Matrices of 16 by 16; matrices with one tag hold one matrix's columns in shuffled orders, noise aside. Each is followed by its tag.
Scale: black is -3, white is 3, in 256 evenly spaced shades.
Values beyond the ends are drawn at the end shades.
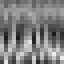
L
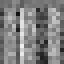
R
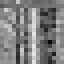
R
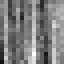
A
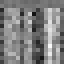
R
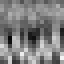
L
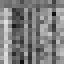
R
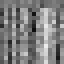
R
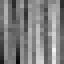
A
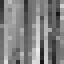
A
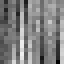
A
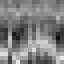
L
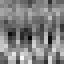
L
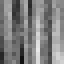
A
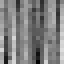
A
